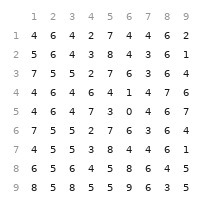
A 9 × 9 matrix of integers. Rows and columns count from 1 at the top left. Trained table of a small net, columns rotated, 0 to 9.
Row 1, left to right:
4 6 4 2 7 4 4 6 2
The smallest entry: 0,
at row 5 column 6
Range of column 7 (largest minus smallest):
3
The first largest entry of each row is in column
5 5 1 8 4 1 5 6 6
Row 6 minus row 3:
0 0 0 0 0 0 0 0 0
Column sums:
49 49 45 34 54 42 37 50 35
